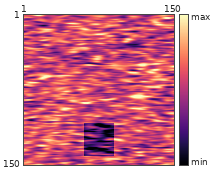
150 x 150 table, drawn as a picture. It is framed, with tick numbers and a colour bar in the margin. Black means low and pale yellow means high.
Grain: streaks across. Ninth with the lowest average: bottom middle. Odd patch: lower, in the bottom middle. Mirror symmetry: none. Slope: none.
